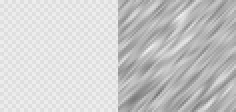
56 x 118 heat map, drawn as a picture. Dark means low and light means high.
The table splits into one row of 2 panels. Panel 1,1: very high, checkered, faint in contrast. Panel 1,2: high, slanting up to the right.
